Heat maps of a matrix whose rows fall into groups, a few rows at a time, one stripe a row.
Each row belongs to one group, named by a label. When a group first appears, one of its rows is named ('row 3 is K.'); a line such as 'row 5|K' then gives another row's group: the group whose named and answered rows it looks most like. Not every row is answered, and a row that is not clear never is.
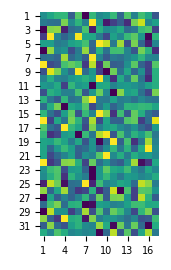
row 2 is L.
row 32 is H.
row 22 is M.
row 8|M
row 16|M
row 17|M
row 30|M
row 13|L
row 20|H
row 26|H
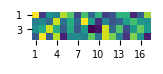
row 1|M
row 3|H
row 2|L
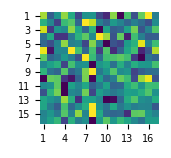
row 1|H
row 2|L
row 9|L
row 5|L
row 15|L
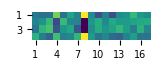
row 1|L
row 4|L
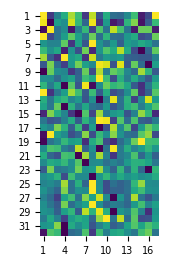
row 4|M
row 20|H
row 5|L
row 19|L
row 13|H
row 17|H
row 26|L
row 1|M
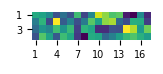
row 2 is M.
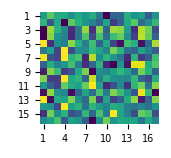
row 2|M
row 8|L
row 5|M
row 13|M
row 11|L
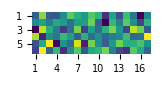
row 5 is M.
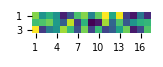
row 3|M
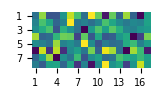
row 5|L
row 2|H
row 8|H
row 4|M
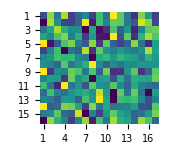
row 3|H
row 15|H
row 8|L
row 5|M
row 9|M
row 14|M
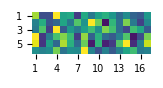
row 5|M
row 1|M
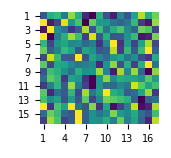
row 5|H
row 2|M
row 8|H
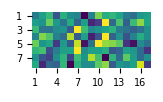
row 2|H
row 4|H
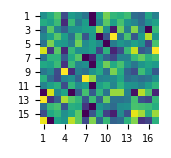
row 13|M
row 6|M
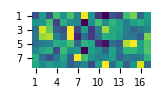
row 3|H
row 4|H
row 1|L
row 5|L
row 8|H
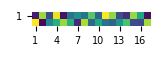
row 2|M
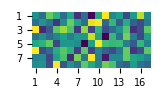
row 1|H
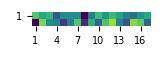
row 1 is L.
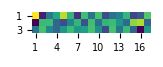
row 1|M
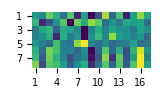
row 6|H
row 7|H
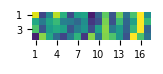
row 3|H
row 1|H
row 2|H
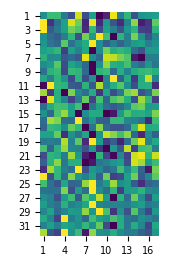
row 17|L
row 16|H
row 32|M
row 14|L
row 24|M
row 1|H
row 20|H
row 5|L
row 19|L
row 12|M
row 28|L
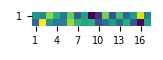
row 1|H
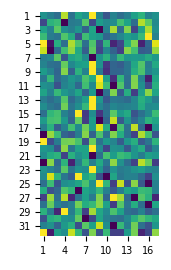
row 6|M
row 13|L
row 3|H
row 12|H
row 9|L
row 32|M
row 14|L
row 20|L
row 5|M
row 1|L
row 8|L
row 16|H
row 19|M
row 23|L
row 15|H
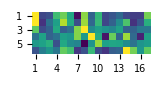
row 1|M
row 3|L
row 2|M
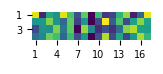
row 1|M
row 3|L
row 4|H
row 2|H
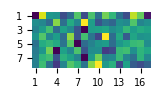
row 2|L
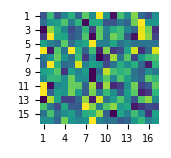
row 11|M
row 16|L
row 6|M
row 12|M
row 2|L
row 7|H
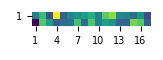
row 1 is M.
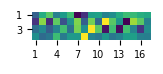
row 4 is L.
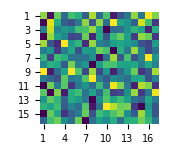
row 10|L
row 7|H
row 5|M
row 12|M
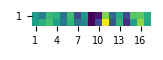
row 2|H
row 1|H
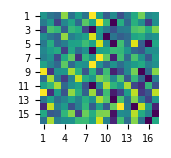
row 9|M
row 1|L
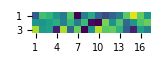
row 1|L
